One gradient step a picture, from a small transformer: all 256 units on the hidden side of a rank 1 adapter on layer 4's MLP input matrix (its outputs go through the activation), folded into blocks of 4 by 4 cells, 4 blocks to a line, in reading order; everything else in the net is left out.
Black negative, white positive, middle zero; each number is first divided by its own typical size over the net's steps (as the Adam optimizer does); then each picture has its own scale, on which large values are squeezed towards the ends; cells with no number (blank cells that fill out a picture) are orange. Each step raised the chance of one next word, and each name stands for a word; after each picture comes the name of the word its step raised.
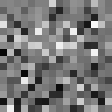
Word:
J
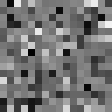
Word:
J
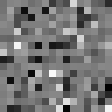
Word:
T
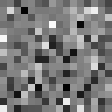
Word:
T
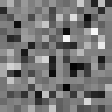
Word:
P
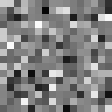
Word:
T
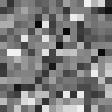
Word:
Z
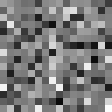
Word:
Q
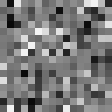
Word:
J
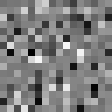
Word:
J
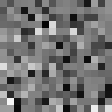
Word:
T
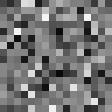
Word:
Q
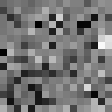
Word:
J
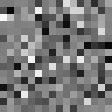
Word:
Z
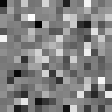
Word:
P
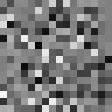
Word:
Z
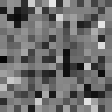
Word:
J
